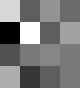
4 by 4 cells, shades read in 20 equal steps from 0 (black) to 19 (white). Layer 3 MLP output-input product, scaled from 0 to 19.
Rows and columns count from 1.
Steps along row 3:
up up down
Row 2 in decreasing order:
19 12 7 0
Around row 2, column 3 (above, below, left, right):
11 10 19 12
